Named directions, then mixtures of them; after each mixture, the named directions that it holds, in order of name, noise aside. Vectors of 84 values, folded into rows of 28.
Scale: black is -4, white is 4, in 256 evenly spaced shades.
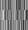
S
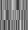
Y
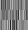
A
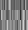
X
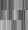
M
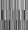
S, X, Y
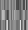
S, X, Y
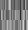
X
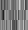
A, M, S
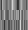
Y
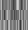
Y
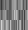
M, Y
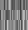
X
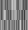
M, Y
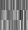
M, X, Y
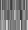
M, S, X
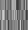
S, Y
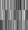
M, S, X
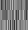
A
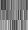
A, M, X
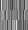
A, S, Y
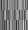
S, Y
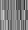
S, X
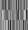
A, S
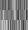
A, M, S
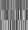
A, S, X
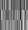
X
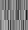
A, S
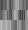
M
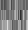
A, M, X
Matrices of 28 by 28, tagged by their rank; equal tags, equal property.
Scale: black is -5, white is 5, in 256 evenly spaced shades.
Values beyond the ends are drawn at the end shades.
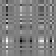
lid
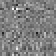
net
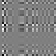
lid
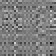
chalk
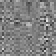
net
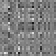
chalk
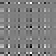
lid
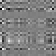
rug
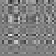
rug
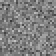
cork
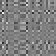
rug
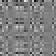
rug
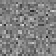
net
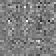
net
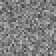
cork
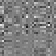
chalk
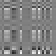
lid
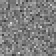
cork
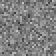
cork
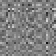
chalk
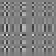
lid
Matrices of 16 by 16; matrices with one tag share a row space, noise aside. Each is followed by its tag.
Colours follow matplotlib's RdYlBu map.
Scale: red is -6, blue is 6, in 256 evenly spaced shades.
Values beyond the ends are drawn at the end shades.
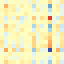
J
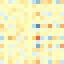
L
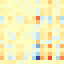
L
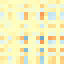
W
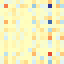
J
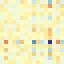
J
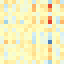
J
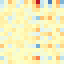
L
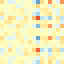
L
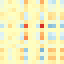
W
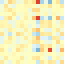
L
